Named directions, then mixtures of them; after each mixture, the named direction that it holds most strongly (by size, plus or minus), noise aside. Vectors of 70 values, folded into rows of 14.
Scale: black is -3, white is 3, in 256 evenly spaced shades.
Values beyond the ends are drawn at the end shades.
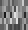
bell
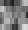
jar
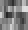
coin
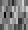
bell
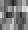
coin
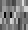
bell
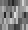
bell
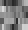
jar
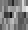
coin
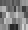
jar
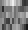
jar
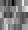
coin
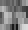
jar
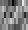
bell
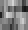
coin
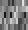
bell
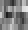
coin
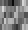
jar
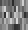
bell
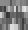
coin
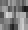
coin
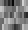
jar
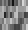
bell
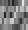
bell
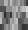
jar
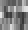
coin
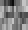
coin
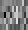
bell
